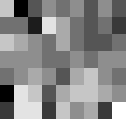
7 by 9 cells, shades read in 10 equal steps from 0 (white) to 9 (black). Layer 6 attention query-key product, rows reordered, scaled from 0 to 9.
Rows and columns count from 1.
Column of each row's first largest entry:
2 3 7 4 5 1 1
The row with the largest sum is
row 1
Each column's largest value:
9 9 8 7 6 5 6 7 7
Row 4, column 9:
4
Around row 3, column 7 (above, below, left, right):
6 5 5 6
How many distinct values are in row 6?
6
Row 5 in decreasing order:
6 5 5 4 4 4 3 3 2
